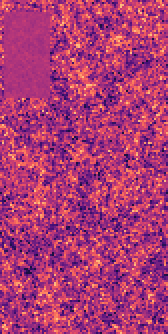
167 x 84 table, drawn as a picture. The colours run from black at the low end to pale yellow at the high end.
There is no overall slope. No single row or column stands out from its neighbours. There are no regular stripes. The halves do not mirror each other. Overall the values sit about 50% of the way up the scale. An odd patch, calmer than its surroundings, sits in the top left. The top left is the smoothest part.
